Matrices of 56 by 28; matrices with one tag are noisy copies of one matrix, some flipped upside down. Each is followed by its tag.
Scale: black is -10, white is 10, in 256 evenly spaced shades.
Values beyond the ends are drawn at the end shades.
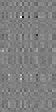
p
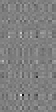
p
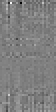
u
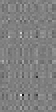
p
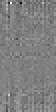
u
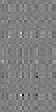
p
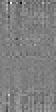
u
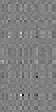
p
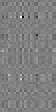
p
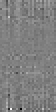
u
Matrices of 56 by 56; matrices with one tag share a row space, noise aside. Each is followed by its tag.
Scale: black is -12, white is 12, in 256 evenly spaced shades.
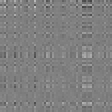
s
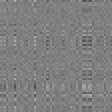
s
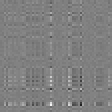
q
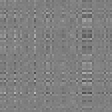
s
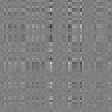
q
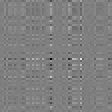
q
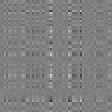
q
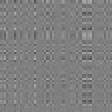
s
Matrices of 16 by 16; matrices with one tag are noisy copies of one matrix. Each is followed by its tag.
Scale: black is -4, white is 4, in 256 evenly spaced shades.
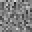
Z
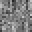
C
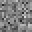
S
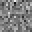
Z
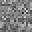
S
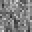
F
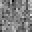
C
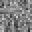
F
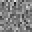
Z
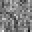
F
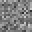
S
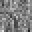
F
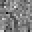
F
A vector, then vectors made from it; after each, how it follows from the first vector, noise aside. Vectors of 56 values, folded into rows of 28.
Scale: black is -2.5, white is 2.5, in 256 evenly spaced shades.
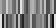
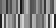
negated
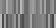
shrunk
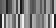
negated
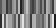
negated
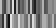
wrapped around
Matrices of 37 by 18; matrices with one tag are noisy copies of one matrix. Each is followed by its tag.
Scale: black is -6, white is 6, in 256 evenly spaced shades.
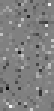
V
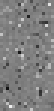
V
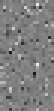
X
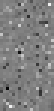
V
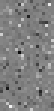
V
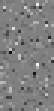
X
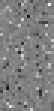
V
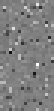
X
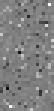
V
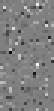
X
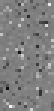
V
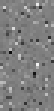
X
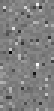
X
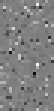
X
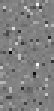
X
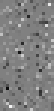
V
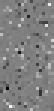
V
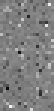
V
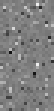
X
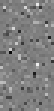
X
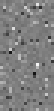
X
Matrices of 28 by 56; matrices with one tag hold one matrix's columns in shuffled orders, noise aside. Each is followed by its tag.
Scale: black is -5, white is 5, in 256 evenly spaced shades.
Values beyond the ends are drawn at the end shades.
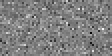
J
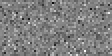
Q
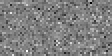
Q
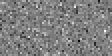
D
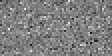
J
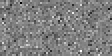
Q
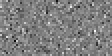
D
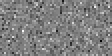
D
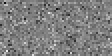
Q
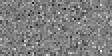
Q
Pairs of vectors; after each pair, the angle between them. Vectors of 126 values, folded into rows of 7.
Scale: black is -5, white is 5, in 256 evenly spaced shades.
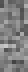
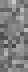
partly opposed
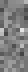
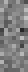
nearly opposite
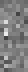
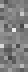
orthogonal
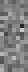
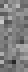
orthogonal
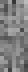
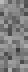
partly opposed
